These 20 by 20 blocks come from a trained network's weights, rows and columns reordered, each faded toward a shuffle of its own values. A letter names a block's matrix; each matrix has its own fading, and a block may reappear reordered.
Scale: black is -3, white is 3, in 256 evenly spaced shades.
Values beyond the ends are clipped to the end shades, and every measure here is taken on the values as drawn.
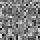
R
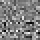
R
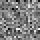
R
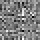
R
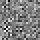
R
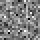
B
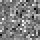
B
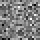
R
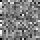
R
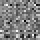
R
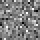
B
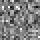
R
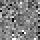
B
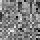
R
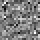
R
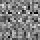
R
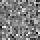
B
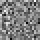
R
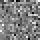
B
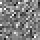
B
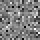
B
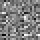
R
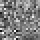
R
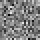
R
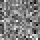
R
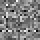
R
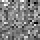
R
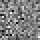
B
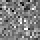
B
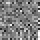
R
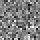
R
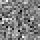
B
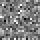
B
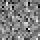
B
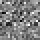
R
